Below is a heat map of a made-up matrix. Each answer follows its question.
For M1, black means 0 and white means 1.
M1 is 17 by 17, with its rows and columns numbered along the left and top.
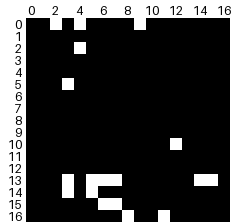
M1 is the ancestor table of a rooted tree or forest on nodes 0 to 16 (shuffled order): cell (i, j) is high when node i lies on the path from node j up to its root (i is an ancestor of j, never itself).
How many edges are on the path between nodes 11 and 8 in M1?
2
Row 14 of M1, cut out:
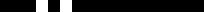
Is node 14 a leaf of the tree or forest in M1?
no
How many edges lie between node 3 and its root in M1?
3
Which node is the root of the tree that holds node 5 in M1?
13
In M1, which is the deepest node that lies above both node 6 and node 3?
13
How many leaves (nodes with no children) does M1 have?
9
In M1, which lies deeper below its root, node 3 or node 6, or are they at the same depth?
node 3
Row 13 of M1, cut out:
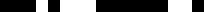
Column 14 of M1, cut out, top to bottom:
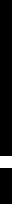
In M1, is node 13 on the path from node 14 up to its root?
yes
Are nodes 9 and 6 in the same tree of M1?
no
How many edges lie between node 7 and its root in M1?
2
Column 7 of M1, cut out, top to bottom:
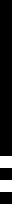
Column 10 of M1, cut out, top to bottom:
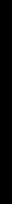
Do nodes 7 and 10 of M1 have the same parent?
no
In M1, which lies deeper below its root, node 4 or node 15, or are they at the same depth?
node 4
